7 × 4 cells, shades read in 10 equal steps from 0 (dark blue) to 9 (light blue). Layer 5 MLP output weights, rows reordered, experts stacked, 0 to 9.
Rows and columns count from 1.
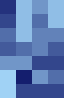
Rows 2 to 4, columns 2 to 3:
8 4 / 8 5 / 4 5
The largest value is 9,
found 2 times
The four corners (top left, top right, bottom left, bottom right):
1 8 9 2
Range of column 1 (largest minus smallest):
8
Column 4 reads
8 8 5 3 2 4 2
